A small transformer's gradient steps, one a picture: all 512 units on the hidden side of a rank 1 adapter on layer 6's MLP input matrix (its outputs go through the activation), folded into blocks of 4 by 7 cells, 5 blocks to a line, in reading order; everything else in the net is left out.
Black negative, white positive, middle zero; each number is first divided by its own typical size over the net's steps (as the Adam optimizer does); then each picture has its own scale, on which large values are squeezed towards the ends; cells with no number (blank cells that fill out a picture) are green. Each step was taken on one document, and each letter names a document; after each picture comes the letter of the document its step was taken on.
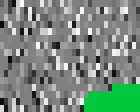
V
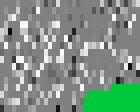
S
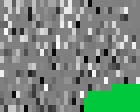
V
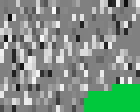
S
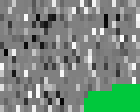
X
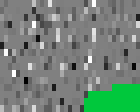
X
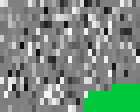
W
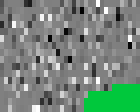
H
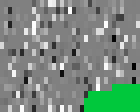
X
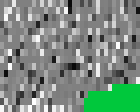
V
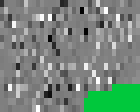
H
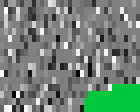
V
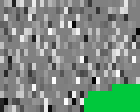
V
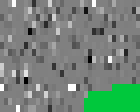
X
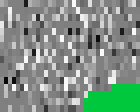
W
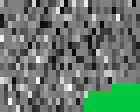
W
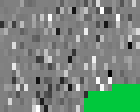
H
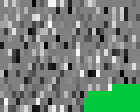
V
